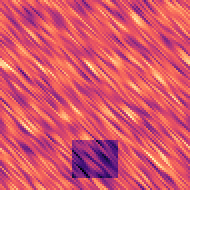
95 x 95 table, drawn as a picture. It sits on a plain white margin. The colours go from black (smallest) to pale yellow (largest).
Odd patch: lower, in the bottom middle. Ninth with the lowest average: bottom middle. Slope: none. Grain: diagonal, down to the right.
